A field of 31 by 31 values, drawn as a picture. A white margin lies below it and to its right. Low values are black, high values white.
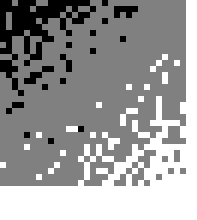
Stripes: none. Ninth with the lowest average: top left. Grain: fine. Slope: up to the bottom right. Ninth with the highest average: bottom right. Odd rows or columns: none. Mirror symmetry: none. Calmest part: top right.
